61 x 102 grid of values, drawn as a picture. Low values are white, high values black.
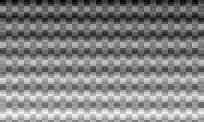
There is an overall slope up to the top. No lone cell stands out from its neighbours. Stripes running across repeat 7 times from top to bottom. The values follow a bell shape.
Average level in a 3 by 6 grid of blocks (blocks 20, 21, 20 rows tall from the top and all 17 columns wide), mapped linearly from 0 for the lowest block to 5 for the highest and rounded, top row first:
555555 | 222222 | 000000
